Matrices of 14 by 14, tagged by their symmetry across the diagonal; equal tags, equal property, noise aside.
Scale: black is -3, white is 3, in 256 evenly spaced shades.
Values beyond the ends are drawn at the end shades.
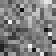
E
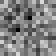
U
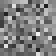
E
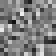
E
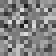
U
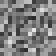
U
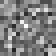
U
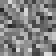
E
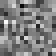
E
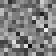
E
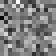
E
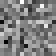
E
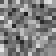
U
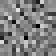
U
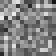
U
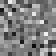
E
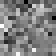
E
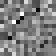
U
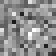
U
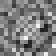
U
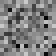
U
